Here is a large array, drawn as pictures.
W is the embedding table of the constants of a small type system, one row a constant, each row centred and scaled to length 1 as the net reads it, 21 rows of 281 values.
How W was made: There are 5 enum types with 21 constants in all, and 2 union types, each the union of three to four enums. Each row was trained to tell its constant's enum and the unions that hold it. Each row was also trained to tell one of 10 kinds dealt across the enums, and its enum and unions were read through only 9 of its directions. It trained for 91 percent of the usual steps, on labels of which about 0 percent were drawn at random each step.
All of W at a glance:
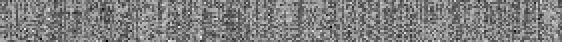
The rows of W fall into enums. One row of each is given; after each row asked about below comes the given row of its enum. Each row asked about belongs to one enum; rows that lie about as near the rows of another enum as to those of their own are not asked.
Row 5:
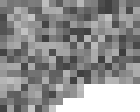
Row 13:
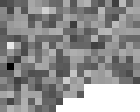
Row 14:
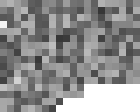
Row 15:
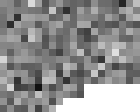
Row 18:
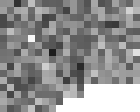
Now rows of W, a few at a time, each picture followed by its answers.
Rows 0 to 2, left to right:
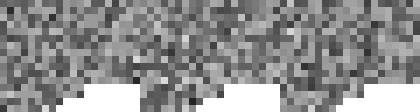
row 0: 13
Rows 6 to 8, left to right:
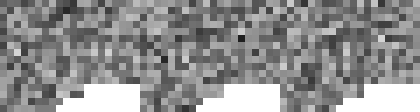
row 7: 5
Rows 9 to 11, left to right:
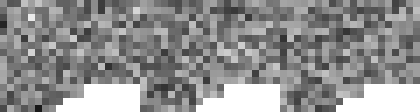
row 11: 5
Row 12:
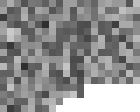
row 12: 14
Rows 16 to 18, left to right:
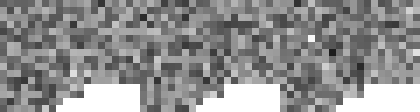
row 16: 13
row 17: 14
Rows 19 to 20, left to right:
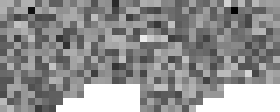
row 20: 14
